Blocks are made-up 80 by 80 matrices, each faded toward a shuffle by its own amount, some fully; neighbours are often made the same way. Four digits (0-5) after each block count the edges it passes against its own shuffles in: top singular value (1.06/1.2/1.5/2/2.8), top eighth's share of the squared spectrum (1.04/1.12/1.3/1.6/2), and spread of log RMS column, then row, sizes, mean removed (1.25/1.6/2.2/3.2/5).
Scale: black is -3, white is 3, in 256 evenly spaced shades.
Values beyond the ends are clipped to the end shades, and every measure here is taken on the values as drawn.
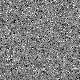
0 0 0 0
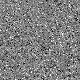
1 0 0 0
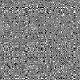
4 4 3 3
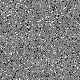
2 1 0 0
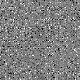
4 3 1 2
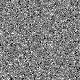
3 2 0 0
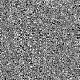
3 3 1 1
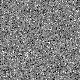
0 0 0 0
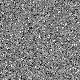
0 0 0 0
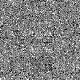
3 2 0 0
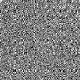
4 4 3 2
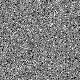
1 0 0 0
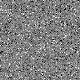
3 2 1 1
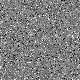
0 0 0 0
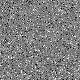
0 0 0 0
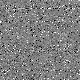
1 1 0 1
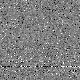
2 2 0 2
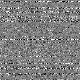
2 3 0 4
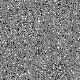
0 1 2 0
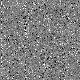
1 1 1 0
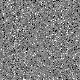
1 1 2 0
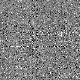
2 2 2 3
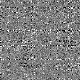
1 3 3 3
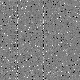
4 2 1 0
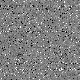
3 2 0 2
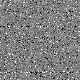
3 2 1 1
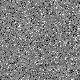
2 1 0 0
